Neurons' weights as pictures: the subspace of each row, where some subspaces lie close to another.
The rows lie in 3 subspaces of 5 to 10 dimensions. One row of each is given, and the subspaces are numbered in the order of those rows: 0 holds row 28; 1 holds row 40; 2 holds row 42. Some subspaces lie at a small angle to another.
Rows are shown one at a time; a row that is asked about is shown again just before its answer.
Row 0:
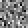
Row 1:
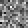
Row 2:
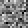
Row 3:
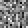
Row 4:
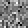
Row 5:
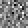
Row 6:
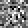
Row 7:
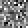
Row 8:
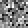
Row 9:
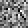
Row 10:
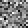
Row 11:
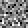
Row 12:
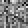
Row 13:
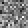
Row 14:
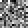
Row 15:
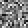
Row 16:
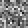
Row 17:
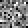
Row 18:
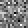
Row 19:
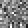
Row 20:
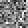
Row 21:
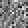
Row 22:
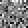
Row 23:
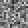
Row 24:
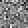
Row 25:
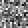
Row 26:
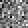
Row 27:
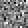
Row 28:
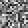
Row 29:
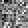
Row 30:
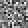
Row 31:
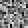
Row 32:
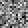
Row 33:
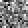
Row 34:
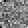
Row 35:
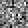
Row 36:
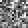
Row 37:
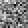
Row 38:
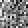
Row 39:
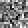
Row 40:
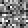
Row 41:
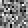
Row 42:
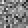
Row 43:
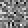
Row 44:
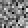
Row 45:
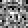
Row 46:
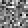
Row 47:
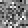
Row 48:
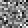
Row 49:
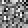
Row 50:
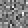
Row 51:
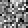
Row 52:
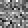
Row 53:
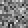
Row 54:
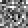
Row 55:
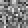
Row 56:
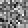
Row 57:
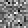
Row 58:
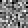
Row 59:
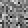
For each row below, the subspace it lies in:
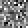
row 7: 0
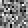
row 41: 2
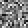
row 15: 0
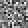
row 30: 1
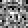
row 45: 2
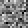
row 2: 1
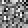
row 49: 2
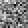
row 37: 1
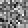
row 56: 1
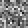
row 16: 2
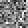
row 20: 1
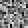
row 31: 1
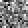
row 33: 2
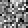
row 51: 1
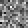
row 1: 1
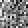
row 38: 1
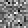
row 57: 1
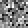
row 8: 0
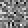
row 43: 1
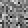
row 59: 1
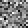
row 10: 0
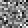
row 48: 0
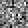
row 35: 0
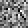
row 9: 2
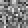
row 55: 2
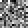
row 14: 2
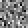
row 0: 2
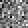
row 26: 1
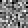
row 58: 2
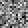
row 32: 0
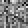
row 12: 2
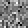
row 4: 1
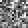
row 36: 2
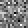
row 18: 1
